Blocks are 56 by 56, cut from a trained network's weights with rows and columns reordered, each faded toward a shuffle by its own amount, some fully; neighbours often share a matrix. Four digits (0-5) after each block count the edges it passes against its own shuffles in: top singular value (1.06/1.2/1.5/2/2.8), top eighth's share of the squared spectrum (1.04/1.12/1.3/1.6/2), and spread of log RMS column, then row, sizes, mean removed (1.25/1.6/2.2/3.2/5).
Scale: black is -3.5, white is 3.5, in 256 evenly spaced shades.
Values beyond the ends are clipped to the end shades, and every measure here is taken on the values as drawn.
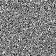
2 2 0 0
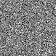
0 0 0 0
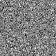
2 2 0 1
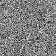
2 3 1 0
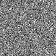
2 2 0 0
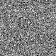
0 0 1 0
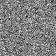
1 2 0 0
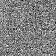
2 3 0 0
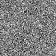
0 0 0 0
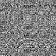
3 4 1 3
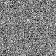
2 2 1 0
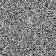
0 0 0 0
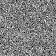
0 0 0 0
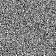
0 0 0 0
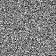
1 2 0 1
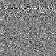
3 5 0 3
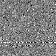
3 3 0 2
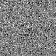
2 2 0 1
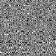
3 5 1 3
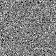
2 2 0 0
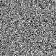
2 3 0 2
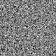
2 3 1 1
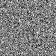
1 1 0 0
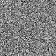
2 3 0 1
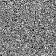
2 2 0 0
